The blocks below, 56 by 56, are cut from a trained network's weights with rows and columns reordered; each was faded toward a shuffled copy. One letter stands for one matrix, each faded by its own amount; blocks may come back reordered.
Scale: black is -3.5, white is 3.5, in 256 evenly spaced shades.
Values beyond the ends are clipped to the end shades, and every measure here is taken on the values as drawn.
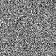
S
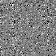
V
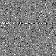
V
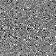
V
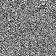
S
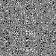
V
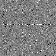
V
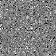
V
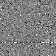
V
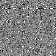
V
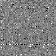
V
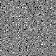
V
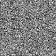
S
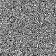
S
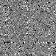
V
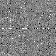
V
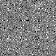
V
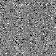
V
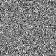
S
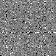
V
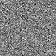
S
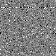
V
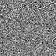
S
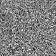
S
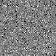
V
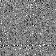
V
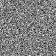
S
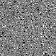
V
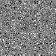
V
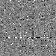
V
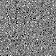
V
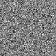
S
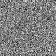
S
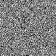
S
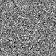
S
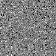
V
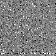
V
